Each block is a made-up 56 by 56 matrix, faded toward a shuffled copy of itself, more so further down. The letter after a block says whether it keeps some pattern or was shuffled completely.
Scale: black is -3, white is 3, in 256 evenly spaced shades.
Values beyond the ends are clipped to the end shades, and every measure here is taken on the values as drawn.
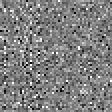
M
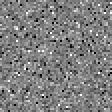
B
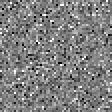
B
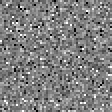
B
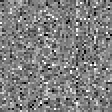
M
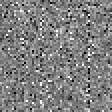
M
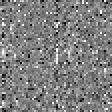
M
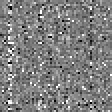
M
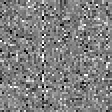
M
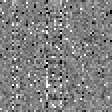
M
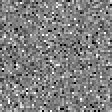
B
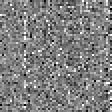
M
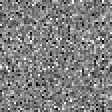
M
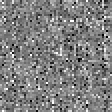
M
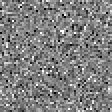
B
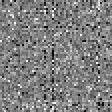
M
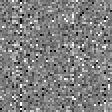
M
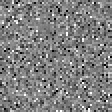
B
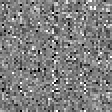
M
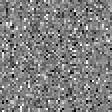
M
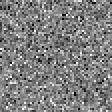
B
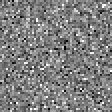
B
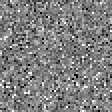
B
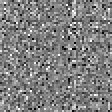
M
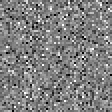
M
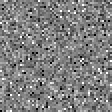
B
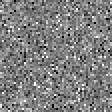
B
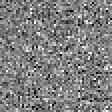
M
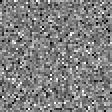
B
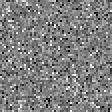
B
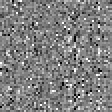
M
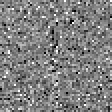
M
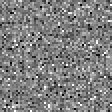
B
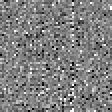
M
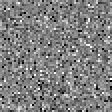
B
